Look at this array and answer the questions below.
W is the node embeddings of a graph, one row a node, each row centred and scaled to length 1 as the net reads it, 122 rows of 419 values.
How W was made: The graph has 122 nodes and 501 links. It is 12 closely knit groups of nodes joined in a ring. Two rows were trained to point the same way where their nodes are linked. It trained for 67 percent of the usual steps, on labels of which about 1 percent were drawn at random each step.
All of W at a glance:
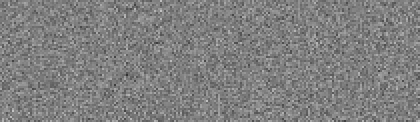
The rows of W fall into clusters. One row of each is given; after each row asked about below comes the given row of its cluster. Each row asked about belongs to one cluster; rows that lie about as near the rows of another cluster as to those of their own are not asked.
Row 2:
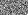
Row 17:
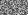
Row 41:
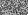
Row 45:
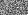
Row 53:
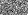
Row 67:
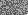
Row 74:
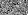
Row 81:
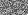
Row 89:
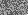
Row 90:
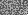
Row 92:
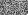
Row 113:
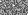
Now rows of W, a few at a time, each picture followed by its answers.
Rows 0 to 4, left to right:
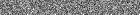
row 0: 113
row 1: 81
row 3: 92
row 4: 2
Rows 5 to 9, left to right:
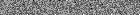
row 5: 45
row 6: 17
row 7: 41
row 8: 113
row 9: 74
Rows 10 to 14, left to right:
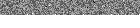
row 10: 67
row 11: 89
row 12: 17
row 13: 89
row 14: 113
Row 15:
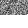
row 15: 2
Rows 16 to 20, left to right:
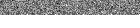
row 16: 92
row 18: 92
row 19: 81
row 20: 90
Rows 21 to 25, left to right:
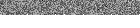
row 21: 92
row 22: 41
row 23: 17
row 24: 41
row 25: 45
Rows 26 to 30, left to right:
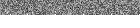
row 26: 81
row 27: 89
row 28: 2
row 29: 113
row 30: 45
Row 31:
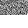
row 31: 2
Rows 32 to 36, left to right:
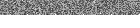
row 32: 17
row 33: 53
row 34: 90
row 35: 41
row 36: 92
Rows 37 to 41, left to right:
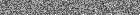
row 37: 89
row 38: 45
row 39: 67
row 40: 53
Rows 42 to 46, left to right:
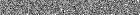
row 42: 81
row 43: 81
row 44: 45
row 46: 74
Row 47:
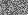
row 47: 89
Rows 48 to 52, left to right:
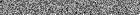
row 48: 45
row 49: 53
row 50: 2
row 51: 67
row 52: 67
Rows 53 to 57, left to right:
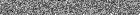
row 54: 113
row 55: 41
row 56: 81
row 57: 92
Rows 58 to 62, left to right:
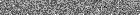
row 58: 113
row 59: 90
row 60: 53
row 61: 2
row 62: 92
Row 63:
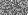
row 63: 113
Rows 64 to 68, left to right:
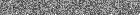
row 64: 41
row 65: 113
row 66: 90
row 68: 92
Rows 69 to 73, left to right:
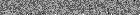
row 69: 41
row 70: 89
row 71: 81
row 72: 113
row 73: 17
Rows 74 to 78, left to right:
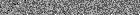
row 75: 17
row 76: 74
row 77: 41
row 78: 74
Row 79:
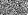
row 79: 53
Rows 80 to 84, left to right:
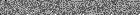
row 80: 17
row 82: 92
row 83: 41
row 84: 92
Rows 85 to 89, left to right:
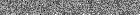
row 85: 2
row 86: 41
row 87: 92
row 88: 89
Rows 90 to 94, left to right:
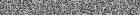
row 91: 45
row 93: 53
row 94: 90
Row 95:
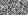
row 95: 2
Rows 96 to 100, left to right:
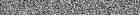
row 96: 90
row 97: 89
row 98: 45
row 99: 113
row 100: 74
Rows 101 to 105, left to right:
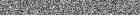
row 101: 90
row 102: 41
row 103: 45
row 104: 81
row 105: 92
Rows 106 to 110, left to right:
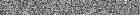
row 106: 90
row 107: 67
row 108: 45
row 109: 81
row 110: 45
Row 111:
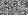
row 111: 17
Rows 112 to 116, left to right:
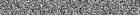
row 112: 113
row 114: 113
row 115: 45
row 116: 90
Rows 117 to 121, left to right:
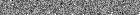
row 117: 41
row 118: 81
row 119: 17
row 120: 67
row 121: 67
